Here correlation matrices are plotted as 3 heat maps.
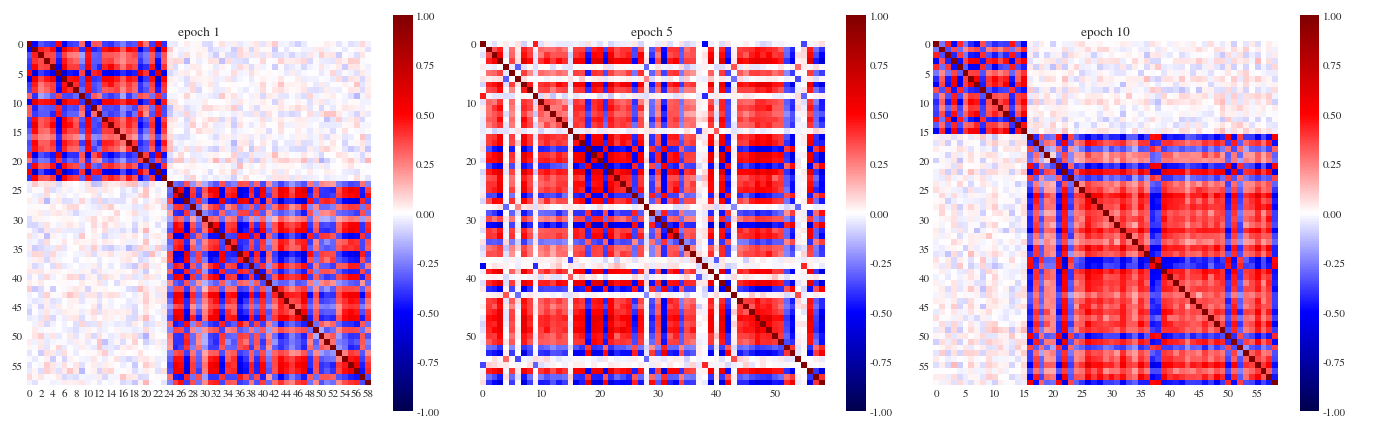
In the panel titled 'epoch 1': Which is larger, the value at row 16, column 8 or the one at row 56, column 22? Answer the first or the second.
the first
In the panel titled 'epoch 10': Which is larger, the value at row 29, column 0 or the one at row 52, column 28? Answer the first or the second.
the first
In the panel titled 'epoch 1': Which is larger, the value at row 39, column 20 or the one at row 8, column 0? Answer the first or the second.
the first
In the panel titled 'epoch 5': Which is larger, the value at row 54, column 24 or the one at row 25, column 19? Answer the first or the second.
the second
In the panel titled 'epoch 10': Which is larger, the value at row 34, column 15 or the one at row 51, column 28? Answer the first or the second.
the second
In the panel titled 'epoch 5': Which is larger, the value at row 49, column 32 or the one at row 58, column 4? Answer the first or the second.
the first
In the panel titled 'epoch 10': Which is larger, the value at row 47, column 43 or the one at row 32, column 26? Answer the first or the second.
the second
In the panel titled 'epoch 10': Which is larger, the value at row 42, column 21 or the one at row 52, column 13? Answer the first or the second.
the second
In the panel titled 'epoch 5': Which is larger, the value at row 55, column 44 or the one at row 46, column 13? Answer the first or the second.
the second
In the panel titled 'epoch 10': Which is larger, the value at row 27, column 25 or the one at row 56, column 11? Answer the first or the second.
the first
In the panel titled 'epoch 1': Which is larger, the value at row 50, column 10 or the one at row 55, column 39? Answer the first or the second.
the first
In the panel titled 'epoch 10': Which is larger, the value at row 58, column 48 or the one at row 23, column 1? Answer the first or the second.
the second
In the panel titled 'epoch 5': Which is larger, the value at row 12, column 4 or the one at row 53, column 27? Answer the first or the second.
the first
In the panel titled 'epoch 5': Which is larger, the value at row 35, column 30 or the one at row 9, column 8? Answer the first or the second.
the first
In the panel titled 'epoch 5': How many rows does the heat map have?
59
